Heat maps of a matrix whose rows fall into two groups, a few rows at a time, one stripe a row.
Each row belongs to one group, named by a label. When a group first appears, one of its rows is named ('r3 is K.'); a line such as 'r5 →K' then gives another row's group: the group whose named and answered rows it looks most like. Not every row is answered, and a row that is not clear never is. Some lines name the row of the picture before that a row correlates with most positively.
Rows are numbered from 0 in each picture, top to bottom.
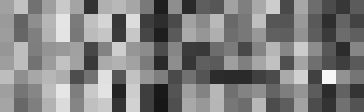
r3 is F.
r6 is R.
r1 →R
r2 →R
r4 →F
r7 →R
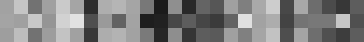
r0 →F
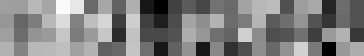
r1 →R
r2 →R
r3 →R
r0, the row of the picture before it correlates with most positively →1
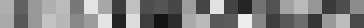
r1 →R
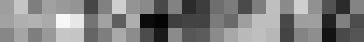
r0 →F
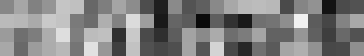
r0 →F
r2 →R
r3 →R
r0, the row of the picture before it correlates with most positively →2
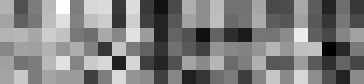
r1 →R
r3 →F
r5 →F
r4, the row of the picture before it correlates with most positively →2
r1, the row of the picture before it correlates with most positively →2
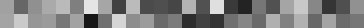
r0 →R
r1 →F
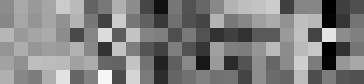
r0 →F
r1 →F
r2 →R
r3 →F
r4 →R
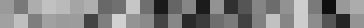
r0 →R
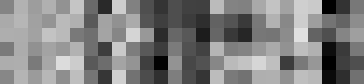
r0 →F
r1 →F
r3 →F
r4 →F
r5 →F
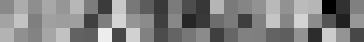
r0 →F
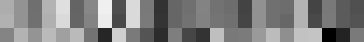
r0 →R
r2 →F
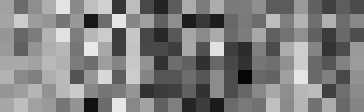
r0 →R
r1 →F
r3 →R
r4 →R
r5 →R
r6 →F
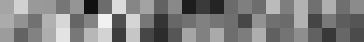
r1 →R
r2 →R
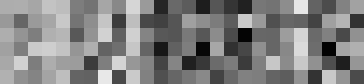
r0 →R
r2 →R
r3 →R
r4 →F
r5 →R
